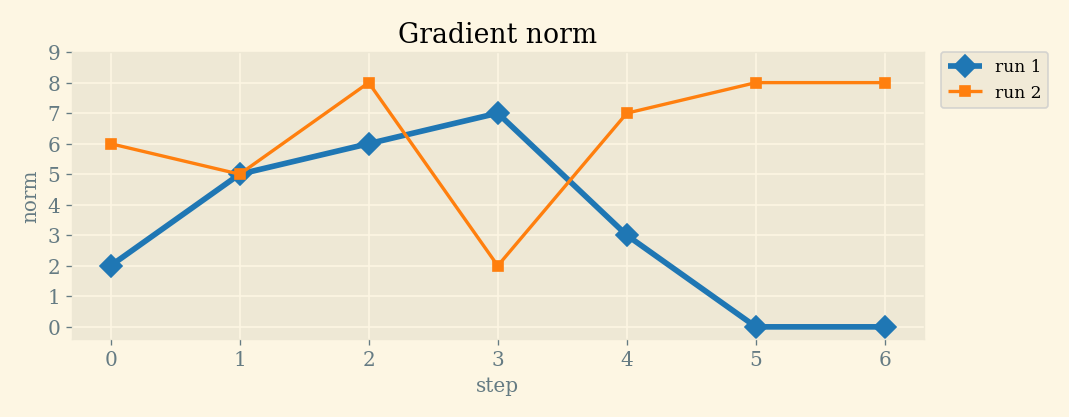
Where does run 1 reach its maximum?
3
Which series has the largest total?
run 2
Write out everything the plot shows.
Title: Gradient norm
x-axis: step, ticks 0 1 2 3 4 5 6
y-axis: norm, ticks 0 1 2 3 4 5 6 7 8 9
Legend: run 1, run 2
Values:
run 1: 2 5 6 7 3 0 0
run 2: 6 5 8 2 7 8 8
